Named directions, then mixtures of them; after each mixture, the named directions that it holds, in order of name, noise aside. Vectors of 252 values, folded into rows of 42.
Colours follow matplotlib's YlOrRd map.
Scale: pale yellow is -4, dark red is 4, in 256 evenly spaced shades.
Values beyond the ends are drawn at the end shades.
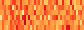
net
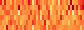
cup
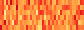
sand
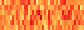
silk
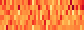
cup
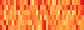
cup, sand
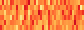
sand, silk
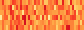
net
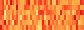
sand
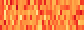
sand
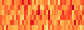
cup, silk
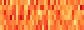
sand, silk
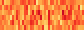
silk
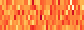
cup, net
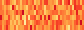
net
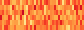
net, silk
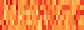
sand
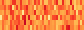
net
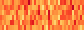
cup, silk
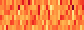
cup, silk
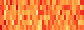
sand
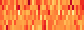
cup, sand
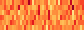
cup, silk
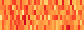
net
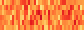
silk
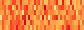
net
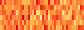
net, silk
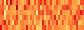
sand
